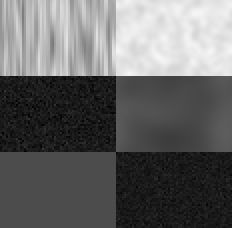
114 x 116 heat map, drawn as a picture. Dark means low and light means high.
The table splits into 3 rows of 2 panels. Panel 1,1: high, streaked downward. Panel 1,2: very high, blotchy, faint in contrast. Panel 2,1: very low, fine-grained, faint in contrast. Panel 2,2: low, smooth, faint in contrast. Panel 3,1: low, flat. Panel 3,2: very low, fine-grained, faint in contrast.
